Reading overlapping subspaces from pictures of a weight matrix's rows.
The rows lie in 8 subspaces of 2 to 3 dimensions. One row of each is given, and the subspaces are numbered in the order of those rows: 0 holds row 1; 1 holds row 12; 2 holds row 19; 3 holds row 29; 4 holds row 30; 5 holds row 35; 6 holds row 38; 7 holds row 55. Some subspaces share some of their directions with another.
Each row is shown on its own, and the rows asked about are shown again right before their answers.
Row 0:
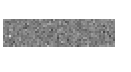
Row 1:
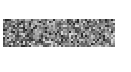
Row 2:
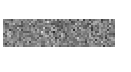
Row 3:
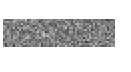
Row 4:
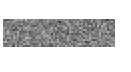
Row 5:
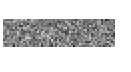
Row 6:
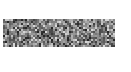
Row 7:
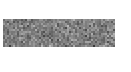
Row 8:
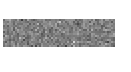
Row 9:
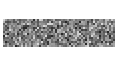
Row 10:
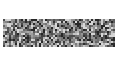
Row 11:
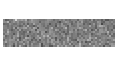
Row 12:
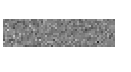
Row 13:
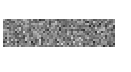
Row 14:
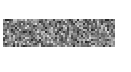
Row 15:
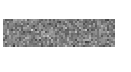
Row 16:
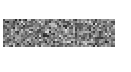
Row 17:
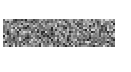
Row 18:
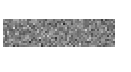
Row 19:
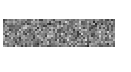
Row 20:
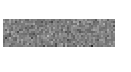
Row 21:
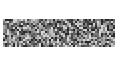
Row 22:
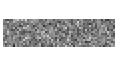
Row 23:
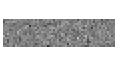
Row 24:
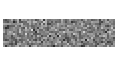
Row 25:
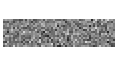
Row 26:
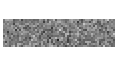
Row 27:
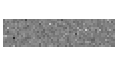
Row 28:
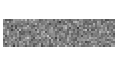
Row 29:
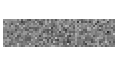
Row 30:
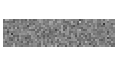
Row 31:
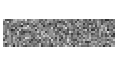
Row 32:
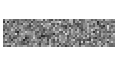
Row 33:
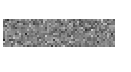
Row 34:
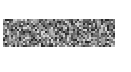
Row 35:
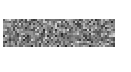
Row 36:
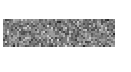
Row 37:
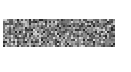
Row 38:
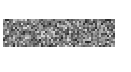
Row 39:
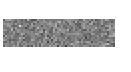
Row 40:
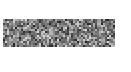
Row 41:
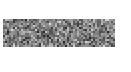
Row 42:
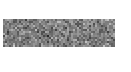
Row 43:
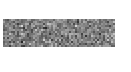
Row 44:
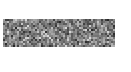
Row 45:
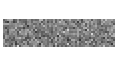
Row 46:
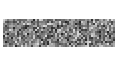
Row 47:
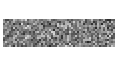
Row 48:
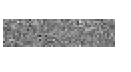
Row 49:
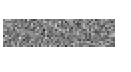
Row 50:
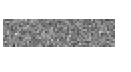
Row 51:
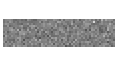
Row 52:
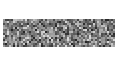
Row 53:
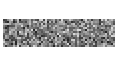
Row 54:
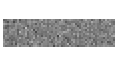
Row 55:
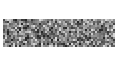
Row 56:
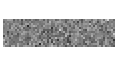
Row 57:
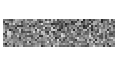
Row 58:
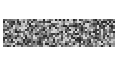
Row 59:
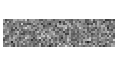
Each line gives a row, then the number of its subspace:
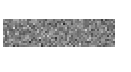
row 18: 1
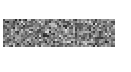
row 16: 3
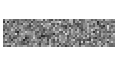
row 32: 6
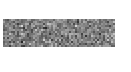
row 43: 0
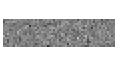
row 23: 2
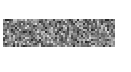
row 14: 0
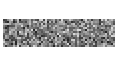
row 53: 7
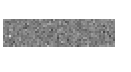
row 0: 2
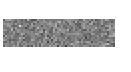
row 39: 5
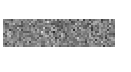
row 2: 6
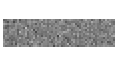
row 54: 7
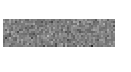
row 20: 4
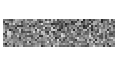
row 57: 6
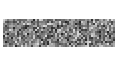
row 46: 2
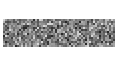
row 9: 2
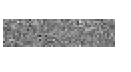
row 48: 1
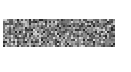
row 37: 7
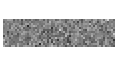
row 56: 3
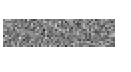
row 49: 5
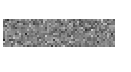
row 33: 1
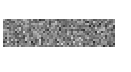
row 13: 7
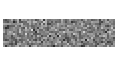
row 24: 7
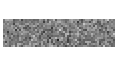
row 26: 3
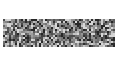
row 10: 5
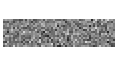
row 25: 7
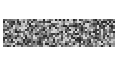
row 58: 6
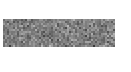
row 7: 0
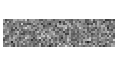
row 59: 6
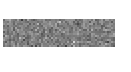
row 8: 5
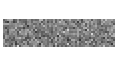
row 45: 7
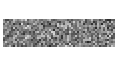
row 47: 6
